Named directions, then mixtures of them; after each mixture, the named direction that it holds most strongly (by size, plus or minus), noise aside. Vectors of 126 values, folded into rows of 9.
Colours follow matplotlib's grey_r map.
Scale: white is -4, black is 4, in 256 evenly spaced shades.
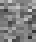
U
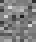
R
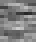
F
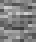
F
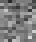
U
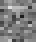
R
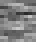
F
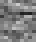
F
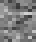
U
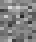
U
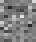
R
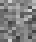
U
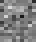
R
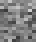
U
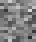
U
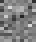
R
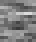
F
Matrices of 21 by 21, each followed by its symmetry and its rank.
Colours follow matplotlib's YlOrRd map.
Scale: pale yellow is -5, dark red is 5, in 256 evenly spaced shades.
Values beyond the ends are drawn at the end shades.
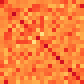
symmetric, full rank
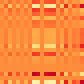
neither, rank one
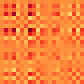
symmetric, rank two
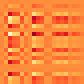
neither, rank one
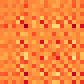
symmetric, rank two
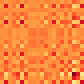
symmetric, rank two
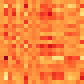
neither, rank three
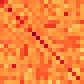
symmetric, full rank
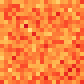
symmetric, full rank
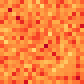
symmetric, full rank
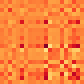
symmetric, rank two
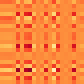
neither, rank one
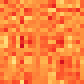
neither, rank three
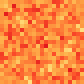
symmetric, full rank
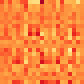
neither, rank three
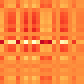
neither, rank one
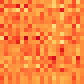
neither, rank three
